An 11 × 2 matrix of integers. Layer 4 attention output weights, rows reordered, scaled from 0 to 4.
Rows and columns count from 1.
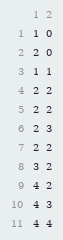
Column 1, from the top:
1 2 1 2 2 2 2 3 4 4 4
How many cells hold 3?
3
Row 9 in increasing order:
2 4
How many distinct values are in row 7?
1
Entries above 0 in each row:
1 1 2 2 2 2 2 2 2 2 2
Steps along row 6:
up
